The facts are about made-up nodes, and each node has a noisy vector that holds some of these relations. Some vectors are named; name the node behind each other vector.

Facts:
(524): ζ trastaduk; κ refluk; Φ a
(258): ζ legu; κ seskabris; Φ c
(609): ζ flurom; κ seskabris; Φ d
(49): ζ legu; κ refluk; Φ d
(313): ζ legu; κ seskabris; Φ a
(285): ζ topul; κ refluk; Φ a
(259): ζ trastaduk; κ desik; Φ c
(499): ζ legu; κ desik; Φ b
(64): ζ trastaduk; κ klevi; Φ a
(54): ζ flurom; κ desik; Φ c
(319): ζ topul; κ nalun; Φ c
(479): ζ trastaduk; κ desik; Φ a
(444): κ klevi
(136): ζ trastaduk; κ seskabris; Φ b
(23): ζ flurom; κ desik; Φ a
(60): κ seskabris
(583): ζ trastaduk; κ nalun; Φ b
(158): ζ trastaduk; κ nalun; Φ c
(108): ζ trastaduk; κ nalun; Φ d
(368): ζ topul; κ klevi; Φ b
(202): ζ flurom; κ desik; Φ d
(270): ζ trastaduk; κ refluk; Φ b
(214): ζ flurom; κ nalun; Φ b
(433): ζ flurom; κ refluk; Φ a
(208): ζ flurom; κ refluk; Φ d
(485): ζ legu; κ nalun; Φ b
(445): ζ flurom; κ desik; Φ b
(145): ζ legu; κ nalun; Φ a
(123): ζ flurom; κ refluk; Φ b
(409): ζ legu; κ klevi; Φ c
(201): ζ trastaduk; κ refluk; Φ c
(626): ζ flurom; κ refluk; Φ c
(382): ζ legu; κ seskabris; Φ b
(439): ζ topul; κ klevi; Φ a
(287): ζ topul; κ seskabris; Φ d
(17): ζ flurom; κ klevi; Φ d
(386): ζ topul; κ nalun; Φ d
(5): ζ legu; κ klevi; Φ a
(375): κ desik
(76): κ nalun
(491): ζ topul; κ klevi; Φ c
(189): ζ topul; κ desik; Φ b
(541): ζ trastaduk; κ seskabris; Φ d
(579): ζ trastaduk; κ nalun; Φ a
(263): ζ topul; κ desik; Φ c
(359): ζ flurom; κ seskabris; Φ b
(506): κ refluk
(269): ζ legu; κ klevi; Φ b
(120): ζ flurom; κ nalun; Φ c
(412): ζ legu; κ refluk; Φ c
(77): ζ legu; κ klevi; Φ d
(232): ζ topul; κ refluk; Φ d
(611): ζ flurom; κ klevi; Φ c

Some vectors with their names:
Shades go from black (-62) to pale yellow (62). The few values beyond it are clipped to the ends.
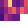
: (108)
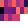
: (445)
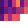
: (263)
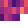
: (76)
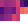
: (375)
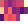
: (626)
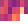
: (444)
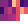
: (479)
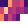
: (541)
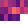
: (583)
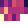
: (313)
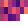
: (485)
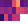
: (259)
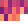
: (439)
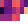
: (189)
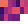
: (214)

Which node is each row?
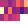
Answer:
(412)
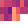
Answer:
(368)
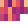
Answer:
(433)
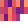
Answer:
(285)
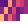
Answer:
(287)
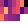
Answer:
(136)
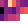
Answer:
(202)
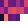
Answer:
(158)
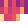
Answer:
(5)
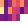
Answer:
(270)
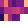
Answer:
(120)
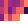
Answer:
(611)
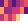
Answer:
(409)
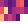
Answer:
(60)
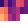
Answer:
(258)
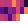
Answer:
(499)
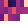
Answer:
(319)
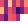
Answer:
(232)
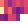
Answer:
(506)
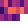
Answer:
(579)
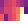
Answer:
(64)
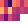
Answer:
(524)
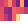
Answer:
(269)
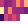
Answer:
(201)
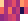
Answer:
(123)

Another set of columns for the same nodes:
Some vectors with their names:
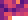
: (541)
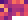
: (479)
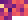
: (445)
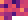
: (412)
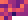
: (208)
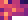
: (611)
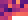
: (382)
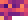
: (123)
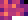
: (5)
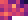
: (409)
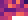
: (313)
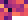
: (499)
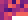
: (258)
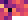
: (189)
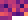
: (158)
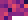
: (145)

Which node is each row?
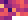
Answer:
(263)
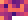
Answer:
(626)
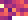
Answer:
(54)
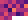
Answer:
(214)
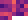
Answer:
(108)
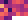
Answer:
(375)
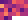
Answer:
(202)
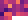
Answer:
(609)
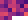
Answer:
(76)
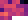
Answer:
(444)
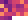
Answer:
(259)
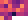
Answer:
(433)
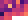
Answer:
(359)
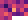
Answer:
(319)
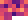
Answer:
(201)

